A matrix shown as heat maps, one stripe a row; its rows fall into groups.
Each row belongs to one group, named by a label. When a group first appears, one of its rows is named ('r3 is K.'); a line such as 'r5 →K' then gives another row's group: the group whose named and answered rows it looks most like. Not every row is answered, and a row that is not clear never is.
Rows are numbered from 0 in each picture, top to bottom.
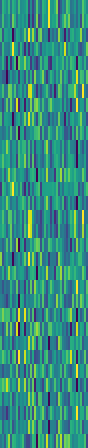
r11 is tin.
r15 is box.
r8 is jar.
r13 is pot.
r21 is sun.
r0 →pot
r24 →jar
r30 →jar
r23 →sun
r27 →tin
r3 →pot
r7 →sun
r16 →box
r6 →box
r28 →jar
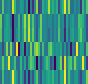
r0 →pot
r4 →box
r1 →jar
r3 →sun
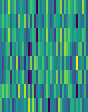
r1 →tin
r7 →jar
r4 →sun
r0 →box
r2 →box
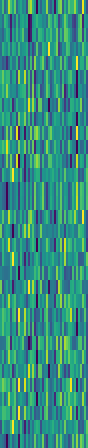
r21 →box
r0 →box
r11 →sun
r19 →sun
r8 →tin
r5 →tin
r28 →box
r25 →box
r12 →pot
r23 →tin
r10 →tin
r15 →box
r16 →jar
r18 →pot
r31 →sun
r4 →sun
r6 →tin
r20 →jar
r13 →sun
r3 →pot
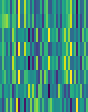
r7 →sun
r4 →pot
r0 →tin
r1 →tin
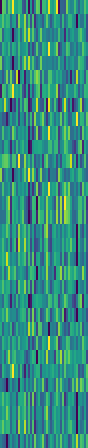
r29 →tin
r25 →box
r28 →tin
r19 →box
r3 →pot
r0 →pot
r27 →sun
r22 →tin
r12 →jar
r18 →tin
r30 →tin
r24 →pot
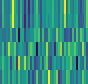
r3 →box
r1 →pot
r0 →pot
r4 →tin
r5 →pot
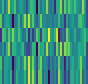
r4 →jar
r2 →pot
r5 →jar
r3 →box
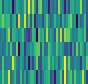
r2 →box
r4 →pot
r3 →sun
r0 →jar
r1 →tin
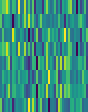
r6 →box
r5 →pot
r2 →pot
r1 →jar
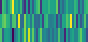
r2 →jar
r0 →pot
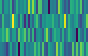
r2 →tin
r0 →jar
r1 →pot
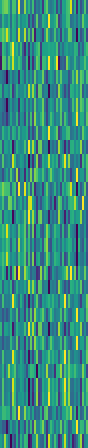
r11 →pot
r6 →jar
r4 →pot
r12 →sun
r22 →sun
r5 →sun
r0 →tin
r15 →jar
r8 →sun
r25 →pot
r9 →pot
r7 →sun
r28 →pot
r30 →sun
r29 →tin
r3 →pot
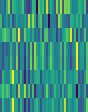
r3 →sun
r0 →box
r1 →jar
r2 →tin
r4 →sun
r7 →pot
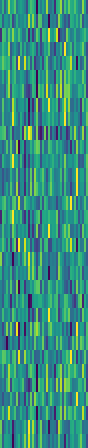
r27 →box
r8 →pot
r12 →sun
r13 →sun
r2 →pot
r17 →tin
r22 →pot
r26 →box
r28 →sun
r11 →pot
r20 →sun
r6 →box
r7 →pot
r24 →sun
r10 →sun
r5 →box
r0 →box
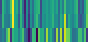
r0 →pot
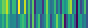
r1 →tin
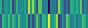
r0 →jar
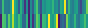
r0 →pot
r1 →pot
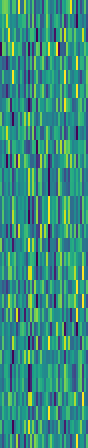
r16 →tin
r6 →sun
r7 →box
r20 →sun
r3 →pot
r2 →box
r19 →box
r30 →jar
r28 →box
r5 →pot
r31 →sun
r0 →tin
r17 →jar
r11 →tin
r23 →tin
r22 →sun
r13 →jar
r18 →box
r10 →box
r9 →tin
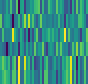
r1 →jar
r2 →pot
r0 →sun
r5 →tin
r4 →tin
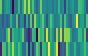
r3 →pot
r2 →box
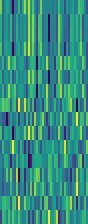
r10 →pot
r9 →jar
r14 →tin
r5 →jar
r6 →box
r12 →sun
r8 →sun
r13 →sun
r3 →jar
